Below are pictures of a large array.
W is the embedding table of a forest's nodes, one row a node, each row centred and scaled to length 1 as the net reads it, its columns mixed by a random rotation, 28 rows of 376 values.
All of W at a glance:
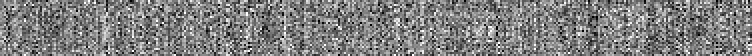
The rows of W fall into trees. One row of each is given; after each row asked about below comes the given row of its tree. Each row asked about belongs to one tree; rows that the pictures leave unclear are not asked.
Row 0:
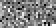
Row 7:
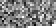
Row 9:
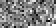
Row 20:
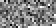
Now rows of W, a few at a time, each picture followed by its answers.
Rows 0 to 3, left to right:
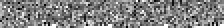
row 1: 0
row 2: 9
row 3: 0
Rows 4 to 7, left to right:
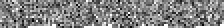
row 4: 9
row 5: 9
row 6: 7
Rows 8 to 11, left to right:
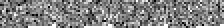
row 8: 20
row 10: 9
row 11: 7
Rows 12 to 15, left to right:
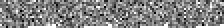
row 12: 9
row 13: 20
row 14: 20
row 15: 7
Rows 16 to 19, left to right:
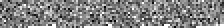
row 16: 20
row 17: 20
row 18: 7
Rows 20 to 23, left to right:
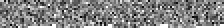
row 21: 0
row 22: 9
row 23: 0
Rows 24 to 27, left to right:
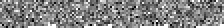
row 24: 9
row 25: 7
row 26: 0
